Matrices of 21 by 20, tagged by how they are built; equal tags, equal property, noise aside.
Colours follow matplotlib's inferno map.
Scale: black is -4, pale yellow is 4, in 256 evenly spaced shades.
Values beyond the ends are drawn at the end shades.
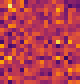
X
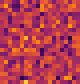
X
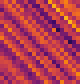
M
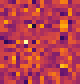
X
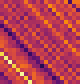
M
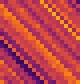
M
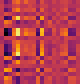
X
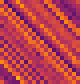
M
